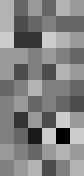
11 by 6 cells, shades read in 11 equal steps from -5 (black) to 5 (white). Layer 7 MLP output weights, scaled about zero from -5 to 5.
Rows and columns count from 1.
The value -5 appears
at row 9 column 5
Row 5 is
1 -2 0 -2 2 1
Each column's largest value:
3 1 2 3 3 3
